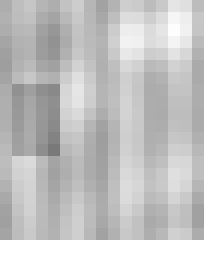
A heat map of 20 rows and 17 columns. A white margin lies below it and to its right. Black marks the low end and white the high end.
Odd patch: lower, in the middle left. Stripes: upright, repeating 4 times. Histogram: bell-shaped. Ninth with the lowest average: middle left.
